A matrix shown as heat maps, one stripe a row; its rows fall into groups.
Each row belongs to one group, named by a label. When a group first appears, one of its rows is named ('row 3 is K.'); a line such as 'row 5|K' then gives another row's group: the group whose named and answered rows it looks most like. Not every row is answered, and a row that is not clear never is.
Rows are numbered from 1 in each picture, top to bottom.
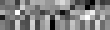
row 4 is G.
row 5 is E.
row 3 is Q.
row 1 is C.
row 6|E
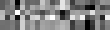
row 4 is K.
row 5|C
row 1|C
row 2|C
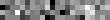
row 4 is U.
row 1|E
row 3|Q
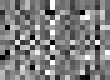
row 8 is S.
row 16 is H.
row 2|S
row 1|S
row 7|S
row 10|S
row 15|K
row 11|K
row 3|U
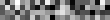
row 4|E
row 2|U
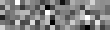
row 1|Q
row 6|H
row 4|G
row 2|U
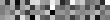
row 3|E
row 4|S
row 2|S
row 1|K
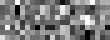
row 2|C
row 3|C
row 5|Q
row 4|G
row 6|U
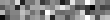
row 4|G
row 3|K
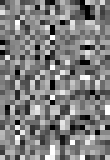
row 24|H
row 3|H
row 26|U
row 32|K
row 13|H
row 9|G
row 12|U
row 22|K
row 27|S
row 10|H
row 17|E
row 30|S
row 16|G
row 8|S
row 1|U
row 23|K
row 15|C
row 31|S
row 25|C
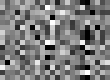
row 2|K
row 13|K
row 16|H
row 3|C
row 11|C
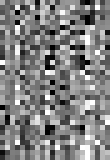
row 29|E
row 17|E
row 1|H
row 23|K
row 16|Q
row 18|Q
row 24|K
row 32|G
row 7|U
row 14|U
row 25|K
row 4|H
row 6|Q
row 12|U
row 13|H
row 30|G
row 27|U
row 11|E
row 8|G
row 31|G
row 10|U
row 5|C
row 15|K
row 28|Q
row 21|Q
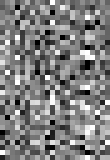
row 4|Q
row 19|H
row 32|G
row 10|H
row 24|K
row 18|G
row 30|U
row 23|E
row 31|H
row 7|U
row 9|U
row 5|S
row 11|G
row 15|U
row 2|C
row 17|Q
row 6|C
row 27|G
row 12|Q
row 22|G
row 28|U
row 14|H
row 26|Q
